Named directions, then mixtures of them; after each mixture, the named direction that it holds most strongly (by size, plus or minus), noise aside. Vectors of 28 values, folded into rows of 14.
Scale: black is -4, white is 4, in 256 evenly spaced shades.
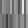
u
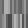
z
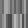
z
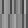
u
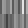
u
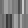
u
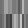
z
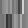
u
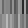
u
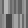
z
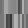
z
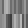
z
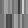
u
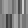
u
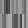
z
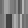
z
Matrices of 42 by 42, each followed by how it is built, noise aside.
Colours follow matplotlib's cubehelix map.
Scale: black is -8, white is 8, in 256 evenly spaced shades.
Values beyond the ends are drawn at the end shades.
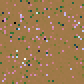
sparse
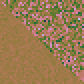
upper triangular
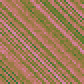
Toeplitz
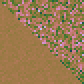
upper triangular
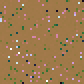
sparse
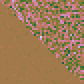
upper triangular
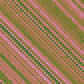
Toeplitz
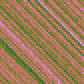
Toeplitz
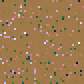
sparse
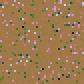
sparse
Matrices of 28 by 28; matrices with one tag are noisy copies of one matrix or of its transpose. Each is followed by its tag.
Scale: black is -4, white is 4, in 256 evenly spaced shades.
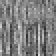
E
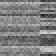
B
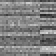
B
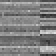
B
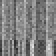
B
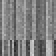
B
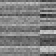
B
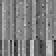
B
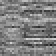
E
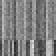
B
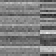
B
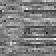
E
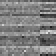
B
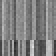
B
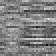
E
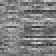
E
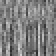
E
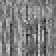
E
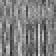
E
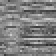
E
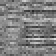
E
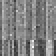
B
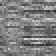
E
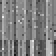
B
